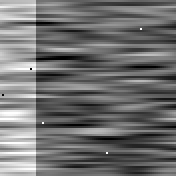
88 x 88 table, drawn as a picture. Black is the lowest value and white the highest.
Seam: vertical, 20% of the way across, the left part higher. Lone odd cells: 5, 3 higher and 2 lower than their neighbours. Ninth with the lowest average: bottom right. Grain: streaks across.
